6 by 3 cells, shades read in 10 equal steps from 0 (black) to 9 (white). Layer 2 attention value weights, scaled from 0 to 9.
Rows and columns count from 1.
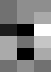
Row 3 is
1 0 9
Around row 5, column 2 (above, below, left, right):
4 5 6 6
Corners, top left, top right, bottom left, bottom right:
4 5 4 4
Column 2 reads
5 5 0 4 0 5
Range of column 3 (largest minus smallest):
5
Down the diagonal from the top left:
4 5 9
